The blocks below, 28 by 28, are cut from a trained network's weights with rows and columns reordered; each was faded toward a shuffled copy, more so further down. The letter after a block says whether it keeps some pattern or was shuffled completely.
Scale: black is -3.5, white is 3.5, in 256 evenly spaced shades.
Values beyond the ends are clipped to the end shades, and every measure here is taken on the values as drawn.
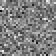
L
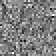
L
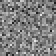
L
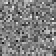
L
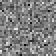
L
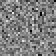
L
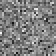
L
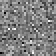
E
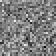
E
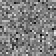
L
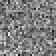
L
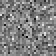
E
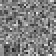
E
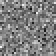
L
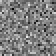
L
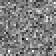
L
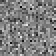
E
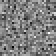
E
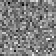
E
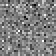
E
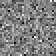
L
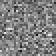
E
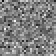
E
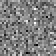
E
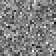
L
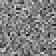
L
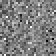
L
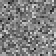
L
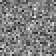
L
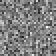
L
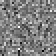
L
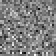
E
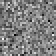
L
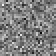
L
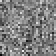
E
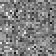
E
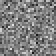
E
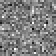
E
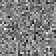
E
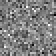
L
